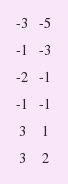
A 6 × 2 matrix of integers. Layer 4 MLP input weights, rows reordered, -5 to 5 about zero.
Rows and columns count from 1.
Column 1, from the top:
-3 -1 -2 -1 3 3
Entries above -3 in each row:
0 1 2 2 2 2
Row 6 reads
3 2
